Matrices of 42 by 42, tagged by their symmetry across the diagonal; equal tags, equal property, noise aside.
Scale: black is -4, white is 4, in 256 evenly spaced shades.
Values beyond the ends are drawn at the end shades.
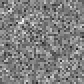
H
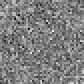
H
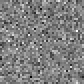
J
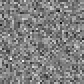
J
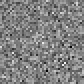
H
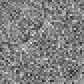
H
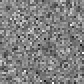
H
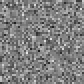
J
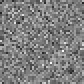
H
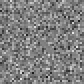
J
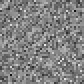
H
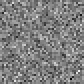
J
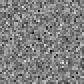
H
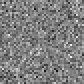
J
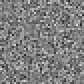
J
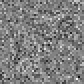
J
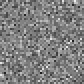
H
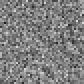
J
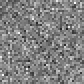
H
